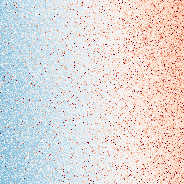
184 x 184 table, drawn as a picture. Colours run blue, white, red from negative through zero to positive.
Values rise toward the right. The texture is fine-grained noise. There are no regular stripes. Overall the values sit about 50% of the way up the scale.
